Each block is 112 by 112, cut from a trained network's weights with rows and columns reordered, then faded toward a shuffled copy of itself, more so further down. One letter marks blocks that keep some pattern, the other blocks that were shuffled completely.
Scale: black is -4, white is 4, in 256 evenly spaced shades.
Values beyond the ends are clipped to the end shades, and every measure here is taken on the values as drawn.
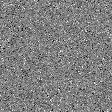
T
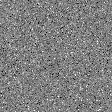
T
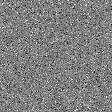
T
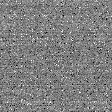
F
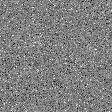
T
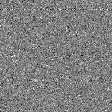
F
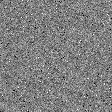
T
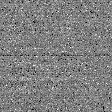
F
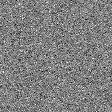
F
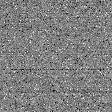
F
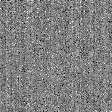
F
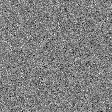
T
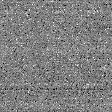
F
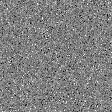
T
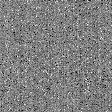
F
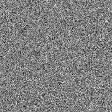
F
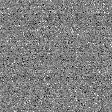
F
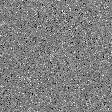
T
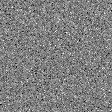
T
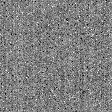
F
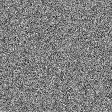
T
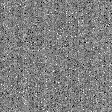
F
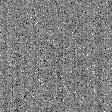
F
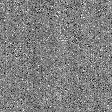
F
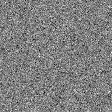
F
